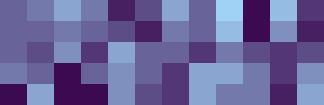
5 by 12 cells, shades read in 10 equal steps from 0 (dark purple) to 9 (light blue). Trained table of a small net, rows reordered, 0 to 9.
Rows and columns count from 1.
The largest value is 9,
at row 1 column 9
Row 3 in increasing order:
2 2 2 3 3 3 4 4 4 5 6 7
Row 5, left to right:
0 7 0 0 6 3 2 7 5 5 1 7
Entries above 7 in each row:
2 1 0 0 0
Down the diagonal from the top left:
4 4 6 4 6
